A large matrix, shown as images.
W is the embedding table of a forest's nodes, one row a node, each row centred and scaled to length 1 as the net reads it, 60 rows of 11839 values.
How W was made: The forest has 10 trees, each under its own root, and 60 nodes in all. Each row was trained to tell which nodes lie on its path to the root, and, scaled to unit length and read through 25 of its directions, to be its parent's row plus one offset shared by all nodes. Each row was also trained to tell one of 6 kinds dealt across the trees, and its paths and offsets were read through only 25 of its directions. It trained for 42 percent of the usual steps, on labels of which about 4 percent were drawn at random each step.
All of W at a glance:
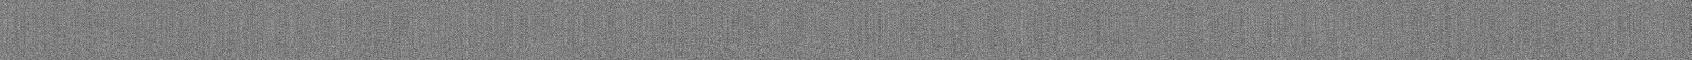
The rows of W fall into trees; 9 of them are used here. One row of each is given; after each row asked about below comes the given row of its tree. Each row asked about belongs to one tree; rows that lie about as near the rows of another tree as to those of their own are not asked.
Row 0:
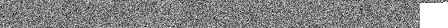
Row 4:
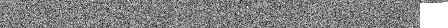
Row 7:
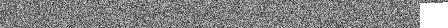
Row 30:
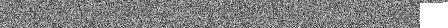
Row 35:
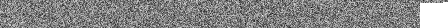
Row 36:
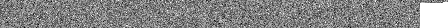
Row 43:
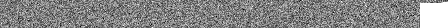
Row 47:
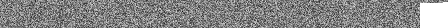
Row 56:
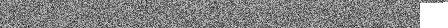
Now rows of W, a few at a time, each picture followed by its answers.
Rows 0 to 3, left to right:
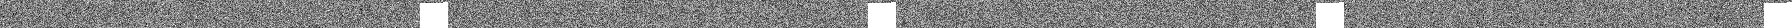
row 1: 7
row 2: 47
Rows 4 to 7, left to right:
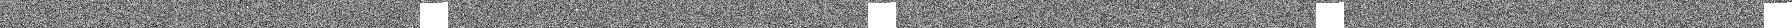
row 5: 43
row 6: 35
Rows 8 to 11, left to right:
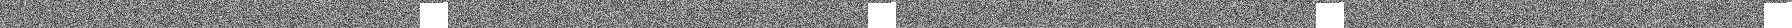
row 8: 36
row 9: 56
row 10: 0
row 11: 36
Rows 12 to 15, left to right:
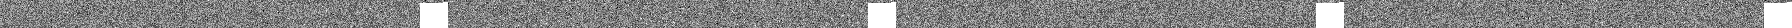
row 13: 4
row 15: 43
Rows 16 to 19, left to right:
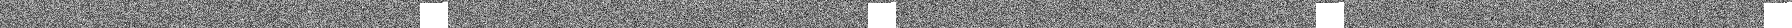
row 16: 36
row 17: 56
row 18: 7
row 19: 36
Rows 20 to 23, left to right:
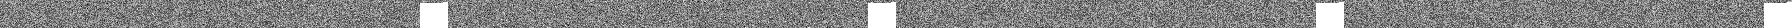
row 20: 4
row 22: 43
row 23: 36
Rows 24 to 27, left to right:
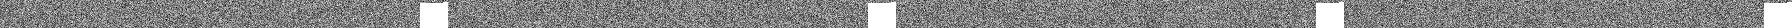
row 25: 43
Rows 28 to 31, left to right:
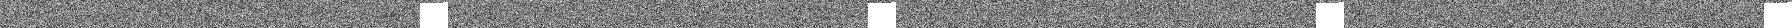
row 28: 35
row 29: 36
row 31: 56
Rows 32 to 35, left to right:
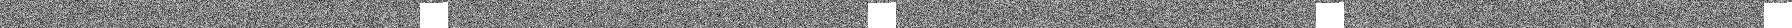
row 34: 56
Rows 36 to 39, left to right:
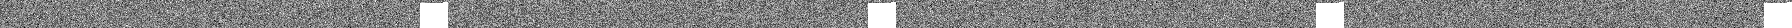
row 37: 47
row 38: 4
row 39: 4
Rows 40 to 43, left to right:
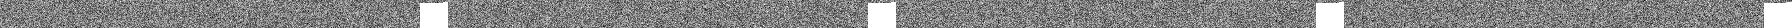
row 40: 43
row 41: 4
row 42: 4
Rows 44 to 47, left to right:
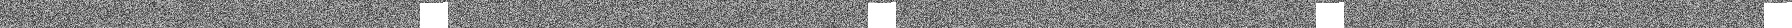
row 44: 0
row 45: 56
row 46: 7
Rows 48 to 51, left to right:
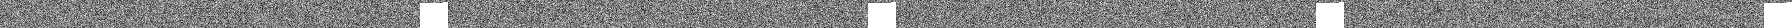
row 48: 30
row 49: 0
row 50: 0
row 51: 43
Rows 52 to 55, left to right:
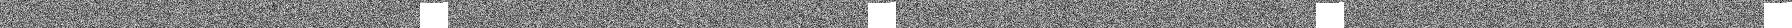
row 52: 4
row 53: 43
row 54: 36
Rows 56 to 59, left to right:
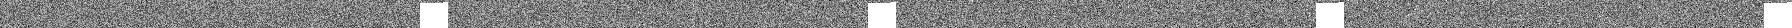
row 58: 7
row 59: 30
